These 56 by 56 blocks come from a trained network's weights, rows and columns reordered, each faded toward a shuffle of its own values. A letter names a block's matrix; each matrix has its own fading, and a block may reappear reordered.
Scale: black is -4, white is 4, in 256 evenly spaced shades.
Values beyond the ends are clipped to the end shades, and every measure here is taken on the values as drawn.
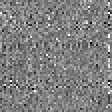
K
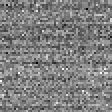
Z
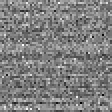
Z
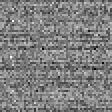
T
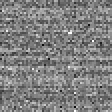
T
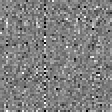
K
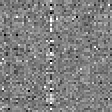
K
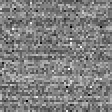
T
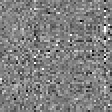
K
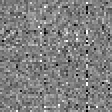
K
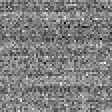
Z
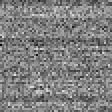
T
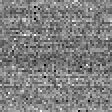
Z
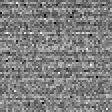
T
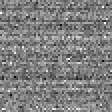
T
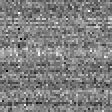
T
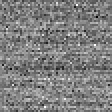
Z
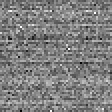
T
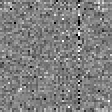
K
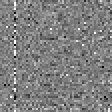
K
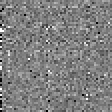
K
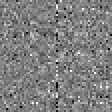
K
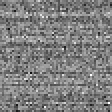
T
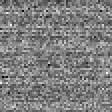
Z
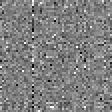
K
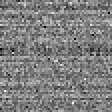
T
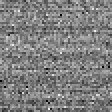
Z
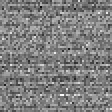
T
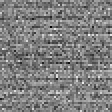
T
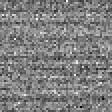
Z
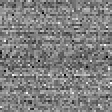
Z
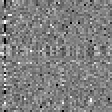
K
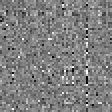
K
